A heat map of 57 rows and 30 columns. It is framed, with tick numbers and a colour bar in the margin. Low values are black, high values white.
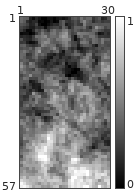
There are no regular stripes. The texture is blotchy. The field climbs toward the bottom. No single row or column stands out from its neighbours.
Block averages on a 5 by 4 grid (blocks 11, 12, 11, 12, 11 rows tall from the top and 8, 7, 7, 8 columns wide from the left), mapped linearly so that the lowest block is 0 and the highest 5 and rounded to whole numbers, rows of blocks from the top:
0111 / 1101 / 1222 / 3431 / 4454
